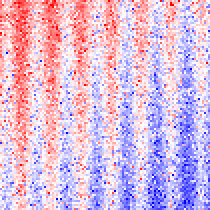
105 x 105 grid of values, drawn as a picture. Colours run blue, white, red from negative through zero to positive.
Ninth with the highest average: top left. Ninth with the lowest average: bottom right. Slope: up to the top left. Histogram: bell-shaped. Stripes: upright, repeating 7 times.
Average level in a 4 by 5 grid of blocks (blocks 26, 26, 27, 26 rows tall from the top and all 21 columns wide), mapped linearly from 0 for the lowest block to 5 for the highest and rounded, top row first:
55433
44322
33211
22100
